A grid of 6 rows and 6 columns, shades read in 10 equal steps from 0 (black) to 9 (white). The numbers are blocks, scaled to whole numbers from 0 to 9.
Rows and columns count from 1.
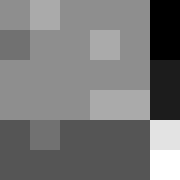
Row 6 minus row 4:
-2 -2 -2 -3 -3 8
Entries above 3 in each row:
5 5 5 5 2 1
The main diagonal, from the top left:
5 5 5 6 3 9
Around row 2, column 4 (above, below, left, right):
5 5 5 5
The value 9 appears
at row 6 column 6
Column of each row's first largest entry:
2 4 1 4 6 6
